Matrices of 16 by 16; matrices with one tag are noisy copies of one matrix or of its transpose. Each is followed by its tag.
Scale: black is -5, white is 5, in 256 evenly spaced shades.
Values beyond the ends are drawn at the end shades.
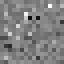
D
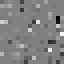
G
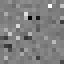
D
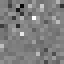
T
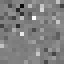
T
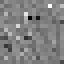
D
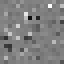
D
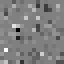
D
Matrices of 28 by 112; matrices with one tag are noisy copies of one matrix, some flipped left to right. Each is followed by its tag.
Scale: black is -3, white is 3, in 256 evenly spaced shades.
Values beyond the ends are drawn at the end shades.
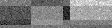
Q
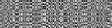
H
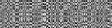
H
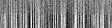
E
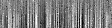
E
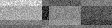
Q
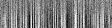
E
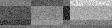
Q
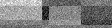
Q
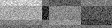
Q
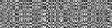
H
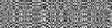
H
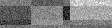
Q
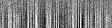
E
